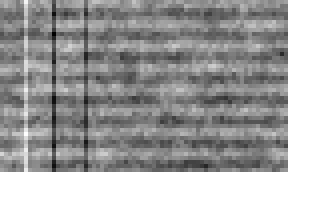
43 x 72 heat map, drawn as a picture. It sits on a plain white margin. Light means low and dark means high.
Stripes: horizontal, repeating 8 times. Odd lines: columns 7, 14 and 22. Grain: streaks across.
